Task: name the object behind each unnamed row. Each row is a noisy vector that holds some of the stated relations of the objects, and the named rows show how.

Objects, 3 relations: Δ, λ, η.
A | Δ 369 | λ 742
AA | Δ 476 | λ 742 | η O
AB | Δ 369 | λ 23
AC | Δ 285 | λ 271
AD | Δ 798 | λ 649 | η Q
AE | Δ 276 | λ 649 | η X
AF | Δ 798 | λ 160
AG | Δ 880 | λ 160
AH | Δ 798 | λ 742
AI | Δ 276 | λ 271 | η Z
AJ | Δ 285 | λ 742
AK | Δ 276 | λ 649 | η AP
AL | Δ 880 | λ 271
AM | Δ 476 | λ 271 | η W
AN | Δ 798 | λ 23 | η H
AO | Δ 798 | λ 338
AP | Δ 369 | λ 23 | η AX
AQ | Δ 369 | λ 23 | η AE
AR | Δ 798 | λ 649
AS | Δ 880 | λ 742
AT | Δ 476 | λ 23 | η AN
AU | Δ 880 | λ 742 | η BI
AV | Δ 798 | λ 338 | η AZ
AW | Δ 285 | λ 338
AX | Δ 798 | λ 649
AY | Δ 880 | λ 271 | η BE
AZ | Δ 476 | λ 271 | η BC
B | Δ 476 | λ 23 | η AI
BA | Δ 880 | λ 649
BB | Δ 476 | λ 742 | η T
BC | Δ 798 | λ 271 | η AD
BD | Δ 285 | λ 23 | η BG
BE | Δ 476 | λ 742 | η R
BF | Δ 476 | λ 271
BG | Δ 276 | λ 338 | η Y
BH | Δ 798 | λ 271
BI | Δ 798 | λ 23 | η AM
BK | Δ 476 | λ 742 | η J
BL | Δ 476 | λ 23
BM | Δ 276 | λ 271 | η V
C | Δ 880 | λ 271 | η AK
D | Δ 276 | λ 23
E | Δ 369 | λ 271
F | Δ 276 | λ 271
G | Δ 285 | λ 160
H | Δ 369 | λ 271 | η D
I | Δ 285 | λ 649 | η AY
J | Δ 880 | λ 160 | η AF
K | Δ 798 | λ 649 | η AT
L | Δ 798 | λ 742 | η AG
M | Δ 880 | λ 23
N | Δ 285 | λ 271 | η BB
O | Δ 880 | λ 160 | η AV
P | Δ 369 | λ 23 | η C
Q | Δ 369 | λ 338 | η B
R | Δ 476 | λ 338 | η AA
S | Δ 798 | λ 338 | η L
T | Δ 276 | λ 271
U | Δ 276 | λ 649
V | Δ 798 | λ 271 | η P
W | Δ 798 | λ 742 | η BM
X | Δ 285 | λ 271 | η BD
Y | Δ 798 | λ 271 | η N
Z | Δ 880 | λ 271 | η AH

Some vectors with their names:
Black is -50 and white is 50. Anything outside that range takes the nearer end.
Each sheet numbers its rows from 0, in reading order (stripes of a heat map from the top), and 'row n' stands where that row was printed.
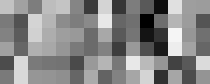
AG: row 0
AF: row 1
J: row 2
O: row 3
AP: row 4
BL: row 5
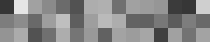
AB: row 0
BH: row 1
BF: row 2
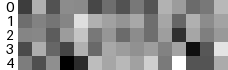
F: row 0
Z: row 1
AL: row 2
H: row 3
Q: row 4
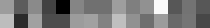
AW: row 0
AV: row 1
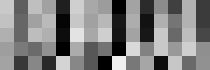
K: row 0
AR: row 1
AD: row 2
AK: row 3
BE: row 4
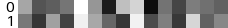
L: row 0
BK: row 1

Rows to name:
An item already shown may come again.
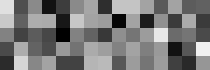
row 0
R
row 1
K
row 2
BG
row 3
H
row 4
AQ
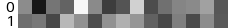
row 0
W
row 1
Y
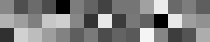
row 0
BG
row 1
AG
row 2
D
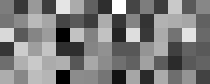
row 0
BK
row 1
G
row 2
AX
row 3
BD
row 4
AN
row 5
I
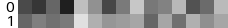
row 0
A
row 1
Z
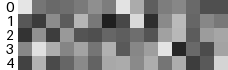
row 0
S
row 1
AJ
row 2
T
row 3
AT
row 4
E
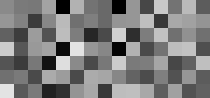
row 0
AE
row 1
C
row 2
AJ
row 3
BA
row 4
A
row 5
Y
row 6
R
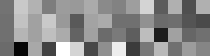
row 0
B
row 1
BI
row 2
M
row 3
AH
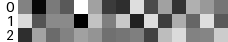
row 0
AS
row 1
AX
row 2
AI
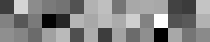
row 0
AB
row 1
Q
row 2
AY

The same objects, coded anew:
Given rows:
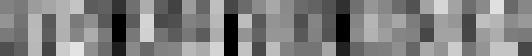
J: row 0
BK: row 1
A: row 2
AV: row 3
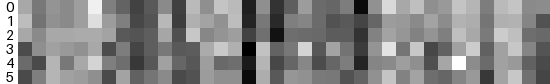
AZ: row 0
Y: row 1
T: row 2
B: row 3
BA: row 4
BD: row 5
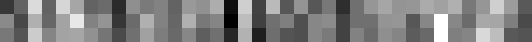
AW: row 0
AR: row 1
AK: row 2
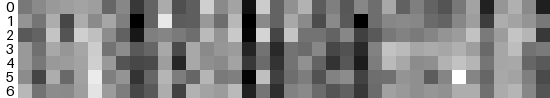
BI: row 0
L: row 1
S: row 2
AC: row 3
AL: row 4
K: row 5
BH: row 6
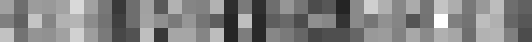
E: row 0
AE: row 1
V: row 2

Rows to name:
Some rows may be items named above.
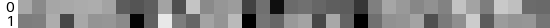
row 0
T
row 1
AH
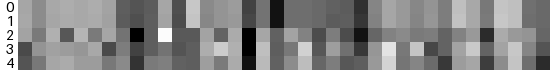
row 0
T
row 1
T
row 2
W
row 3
B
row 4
AQ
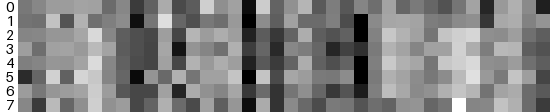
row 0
BI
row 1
AJ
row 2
Z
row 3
C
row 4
Z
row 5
Q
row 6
AL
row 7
AX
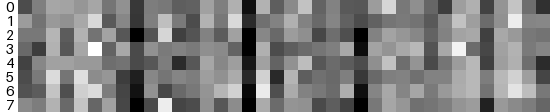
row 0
AB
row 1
AF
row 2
AS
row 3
I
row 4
M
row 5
BG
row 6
R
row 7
AU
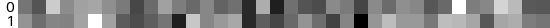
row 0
AK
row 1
AY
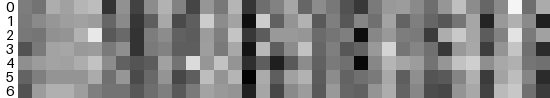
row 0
G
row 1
BI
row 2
O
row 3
AQ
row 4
AI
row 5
AN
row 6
D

